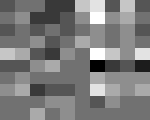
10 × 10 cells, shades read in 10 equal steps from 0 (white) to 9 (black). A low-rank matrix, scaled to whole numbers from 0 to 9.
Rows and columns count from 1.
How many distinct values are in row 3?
3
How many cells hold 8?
1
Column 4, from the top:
7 7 5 6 7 3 5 6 4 5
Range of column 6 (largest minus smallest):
3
